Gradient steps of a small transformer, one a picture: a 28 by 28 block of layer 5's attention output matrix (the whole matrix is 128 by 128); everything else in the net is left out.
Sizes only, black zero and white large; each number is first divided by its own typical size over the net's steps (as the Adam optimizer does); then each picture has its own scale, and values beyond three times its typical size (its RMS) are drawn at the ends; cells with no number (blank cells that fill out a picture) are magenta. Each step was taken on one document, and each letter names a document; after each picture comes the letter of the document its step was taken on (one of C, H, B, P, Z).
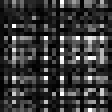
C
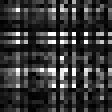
C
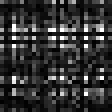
C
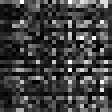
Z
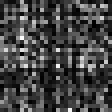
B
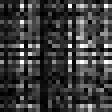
Z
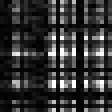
C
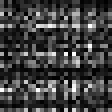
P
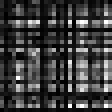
Z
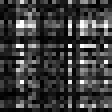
Z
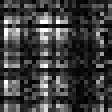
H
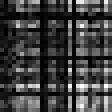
Z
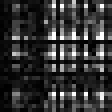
C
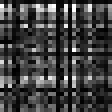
P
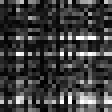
Z
